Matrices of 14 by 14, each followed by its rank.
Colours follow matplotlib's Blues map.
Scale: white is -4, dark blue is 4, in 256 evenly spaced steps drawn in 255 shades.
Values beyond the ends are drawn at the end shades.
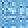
three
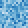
full rank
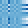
one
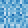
three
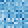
three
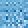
three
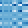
one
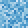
full rank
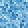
full rank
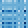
one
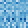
three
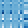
one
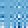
one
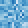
three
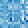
three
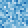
full rank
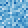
full rank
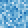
full rank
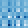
one
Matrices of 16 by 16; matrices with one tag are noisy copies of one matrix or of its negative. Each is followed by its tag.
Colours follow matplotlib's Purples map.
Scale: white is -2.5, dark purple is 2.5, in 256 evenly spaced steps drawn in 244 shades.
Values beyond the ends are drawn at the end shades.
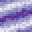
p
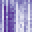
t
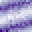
p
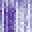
t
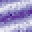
p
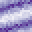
p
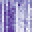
t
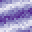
p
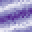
p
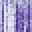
t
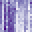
t
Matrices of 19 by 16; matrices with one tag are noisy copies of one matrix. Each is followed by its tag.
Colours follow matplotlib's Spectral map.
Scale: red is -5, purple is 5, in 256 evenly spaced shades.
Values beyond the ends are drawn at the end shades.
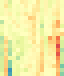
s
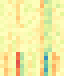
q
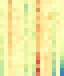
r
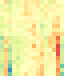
s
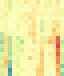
s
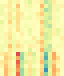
q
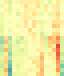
s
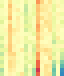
r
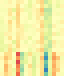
q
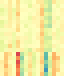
q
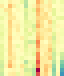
r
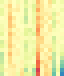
r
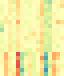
q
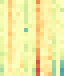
r
